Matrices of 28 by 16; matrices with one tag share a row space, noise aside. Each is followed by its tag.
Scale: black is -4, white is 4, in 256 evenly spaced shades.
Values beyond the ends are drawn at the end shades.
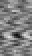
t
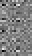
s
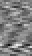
t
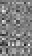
s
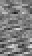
t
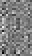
s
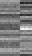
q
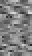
t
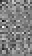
s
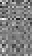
s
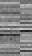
q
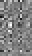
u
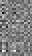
s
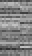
q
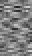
t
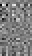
s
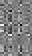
u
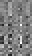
u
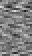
t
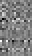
s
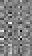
u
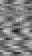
t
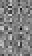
u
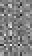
u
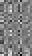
u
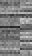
q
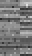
q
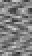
t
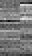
q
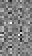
u
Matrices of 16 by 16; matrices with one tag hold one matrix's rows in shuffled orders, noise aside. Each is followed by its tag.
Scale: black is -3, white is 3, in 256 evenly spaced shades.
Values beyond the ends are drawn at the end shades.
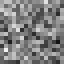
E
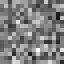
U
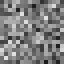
E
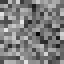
E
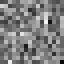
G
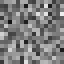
G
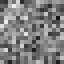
E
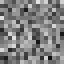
G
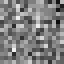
U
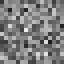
G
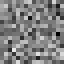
U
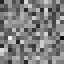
G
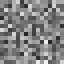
G
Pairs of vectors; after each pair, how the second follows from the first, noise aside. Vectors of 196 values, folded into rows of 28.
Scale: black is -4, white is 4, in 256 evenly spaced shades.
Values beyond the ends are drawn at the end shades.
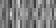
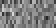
shuffled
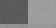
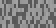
shuffled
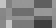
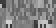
sign-scrambled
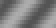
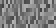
sign-scrambled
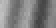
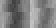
wrapped around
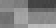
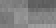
shrunk
